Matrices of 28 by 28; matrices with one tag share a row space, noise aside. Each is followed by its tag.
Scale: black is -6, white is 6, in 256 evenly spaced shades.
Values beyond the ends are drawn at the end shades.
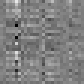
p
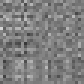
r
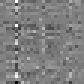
p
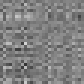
r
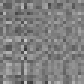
r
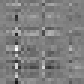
p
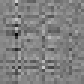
p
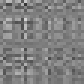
r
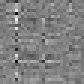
p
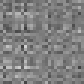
r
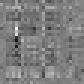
p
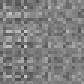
r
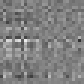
r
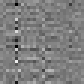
p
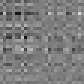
r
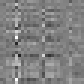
p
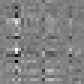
p
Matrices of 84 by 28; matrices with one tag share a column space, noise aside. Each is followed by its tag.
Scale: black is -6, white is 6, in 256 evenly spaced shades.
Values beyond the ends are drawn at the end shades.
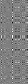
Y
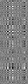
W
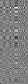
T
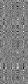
W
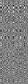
T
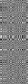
Y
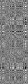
W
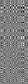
T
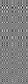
T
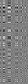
T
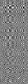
T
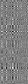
W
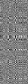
Y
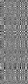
W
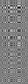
T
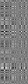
W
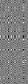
Y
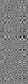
Y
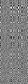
T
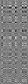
T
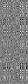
W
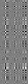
W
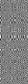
Y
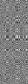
Y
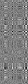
W
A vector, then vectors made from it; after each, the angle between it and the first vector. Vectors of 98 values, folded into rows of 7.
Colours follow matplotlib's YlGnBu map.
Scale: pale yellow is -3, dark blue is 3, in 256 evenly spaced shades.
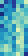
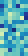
orthogonal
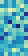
orthogonal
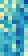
nearly opposite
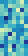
orthogonal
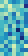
partly opposed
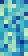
partly opposed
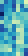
nearly parallel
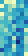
nearly opposite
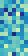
orthogonal
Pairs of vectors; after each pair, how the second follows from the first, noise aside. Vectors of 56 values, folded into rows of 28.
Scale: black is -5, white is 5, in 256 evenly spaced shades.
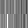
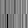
negated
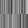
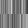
negated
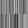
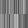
negated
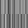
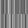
negated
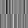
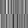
negated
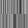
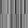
shuffled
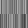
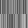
negated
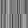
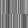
negated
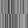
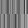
shuffled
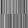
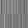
shrunk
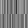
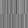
shrunk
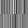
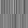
shrunk
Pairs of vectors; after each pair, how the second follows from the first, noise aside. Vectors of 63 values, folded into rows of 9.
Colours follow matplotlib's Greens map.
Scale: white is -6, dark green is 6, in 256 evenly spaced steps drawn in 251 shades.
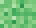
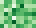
scaled up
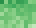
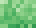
reversed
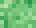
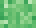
sign-scrambled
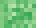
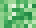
scaled up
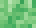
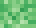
shuffled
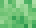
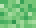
shuffled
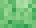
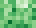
scaled up
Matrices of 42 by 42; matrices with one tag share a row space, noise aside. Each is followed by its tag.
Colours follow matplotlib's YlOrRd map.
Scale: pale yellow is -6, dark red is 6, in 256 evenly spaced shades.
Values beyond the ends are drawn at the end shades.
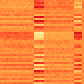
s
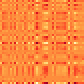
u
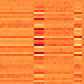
s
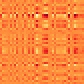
u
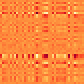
u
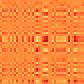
u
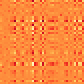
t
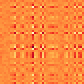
t
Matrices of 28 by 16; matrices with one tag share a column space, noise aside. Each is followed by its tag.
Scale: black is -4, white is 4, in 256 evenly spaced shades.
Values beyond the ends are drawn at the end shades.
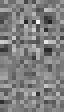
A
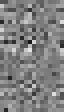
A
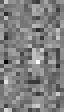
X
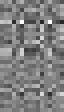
A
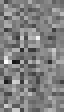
X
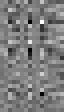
A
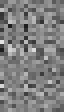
A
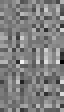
X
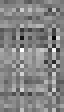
X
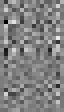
A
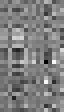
X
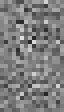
A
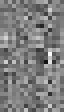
X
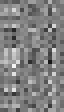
X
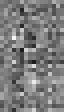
X
